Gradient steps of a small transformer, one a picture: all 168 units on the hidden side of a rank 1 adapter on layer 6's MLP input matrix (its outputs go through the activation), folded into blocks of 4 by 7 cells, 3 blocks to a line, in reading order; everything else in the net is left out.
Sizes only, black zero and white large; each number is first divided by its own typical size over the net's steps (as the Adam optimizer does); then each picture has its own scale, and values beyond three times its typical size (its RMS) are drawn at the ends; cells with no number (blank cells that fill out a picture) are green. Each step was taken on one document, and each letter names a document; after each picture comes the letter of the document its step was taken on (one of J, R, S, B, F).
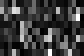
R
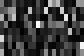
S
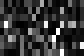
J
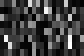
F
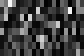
R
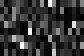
J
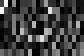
F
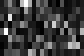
F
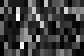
R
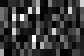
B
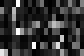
B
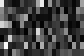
S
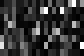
J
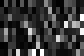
F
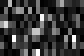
J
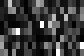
B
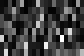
S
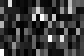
B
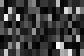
R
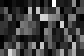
R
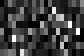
S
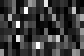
F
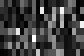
S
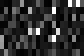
J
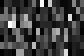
S
